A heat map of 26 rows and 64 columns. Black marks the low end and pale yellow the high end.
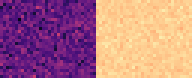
It is made of 1 by 2 panels. Panel 1,1: low, fine-grained. Panel 1,2: very high, fine-grained, faint in contrast.
